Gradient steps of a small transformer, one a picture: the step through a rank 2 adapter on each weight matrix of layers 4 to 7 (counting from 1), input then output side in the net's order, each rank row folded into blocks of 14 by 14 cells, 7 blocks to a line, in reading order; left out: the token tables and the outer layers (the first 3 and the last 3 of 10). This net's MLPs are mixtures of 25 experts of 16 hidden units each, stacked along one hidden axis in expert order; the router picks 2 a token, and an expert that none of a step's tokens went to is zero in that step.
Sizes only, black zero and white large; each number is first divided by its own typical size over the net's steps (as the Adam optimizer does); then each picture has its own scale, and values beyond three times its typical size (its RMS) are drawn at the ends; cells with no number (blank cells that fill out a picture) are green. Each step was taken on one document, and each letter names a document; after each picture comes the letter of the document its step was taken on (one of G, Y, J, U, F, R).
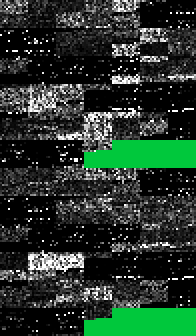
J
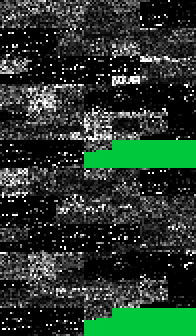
J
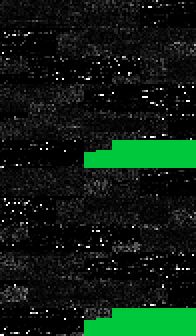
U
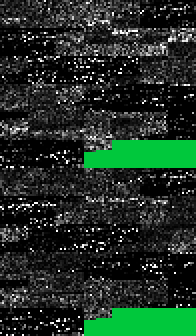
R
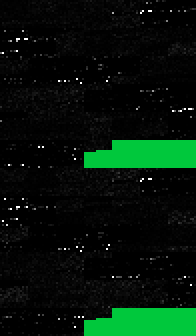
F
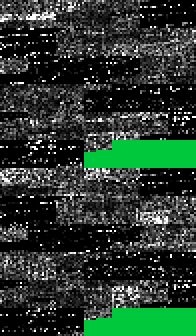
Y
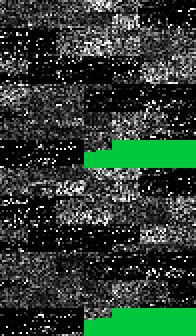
Y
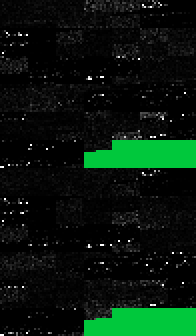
U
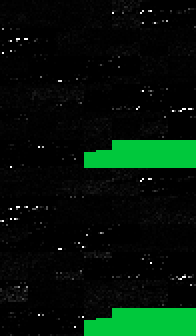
F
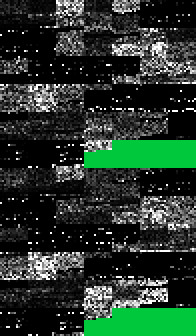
J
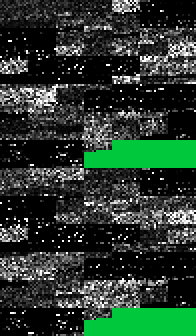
J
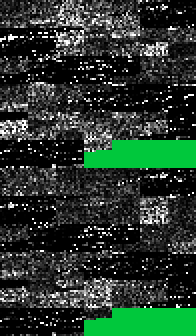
R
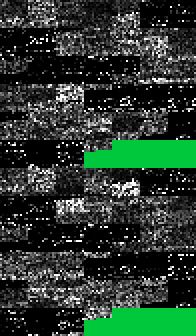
J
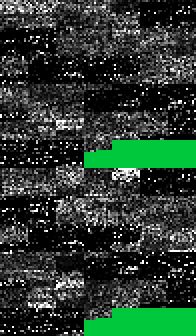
Y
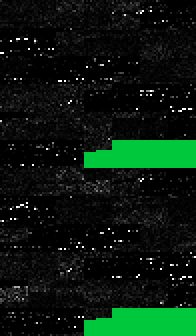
F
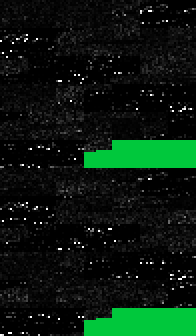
F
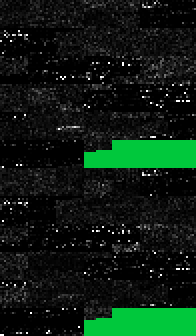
U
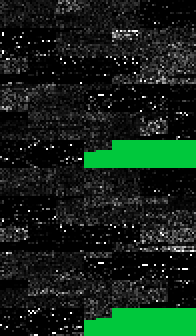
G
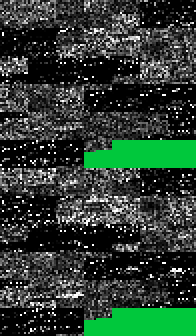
Y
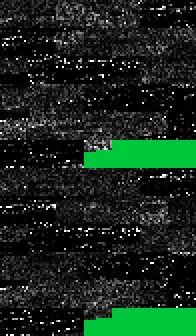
R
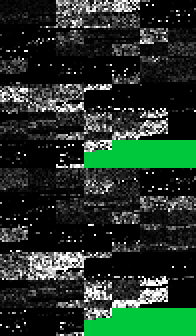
J
